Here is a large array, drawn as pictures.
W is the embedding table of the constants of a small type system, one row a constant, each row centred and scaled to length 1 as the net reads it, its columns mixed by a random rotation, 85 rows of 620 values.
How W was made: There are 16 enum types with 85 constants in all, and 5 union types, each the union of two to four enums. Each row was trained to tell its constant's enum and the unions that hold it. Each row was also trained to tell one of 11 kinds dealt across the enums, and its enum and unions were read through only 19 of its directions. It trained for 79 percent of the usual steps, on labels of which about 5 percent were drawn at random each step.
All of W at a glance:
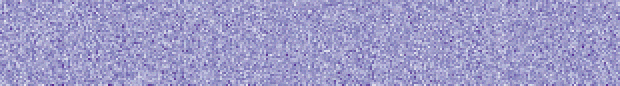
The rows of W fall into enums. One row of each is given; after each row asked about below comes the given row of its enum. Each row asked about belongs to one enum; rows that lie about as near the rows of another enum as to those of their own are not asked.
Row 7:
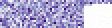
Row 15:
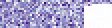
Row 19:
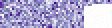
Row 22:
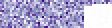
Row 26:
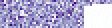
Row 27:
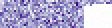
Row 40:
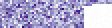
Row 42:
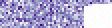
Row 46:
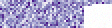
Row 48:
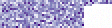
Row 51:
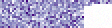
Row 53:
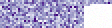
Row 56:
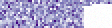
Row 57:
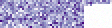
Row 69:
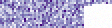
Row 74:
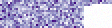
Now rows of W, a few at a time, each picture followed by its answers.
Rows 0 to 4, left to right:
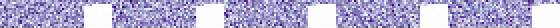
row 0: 57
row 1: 74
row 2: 56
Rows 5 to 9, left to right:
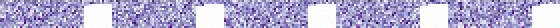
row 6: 27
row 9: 69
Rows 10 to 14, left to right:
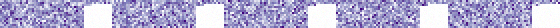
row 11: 74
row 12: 27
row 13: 56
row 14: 7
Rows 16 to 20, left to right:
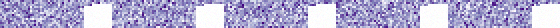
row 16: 69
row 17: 56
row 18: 22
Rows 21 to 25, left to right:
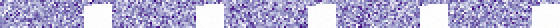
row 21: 19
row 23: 40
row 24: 15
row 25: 15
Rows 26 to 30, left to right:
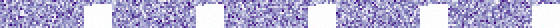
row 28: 15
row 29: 56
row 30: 26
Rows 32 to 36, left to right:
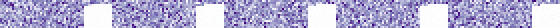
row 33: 42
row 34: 57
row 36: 57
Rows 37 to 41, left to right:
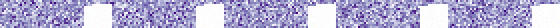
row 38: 19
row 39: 53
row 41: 53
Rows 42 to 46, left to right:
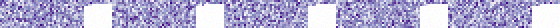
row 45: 51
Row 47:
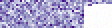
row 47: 46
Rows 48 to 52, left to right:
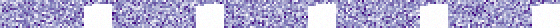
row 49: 27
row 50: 74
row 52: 7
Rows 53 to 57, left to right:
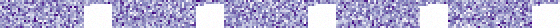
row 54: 15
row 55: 7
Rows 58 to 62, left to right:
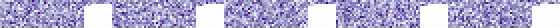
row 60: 53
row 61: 40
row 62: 57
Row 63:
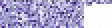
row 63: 26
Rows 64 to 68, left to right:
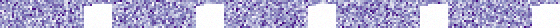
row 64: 69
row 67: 42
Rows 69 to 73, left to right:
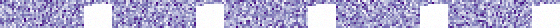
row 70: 15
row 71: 56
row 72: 46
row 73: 26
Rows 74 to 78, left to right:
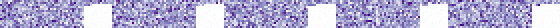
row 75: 57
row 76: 74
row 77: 26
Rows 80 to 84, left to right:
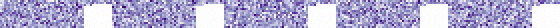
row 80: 27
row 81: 7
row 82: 26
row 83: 7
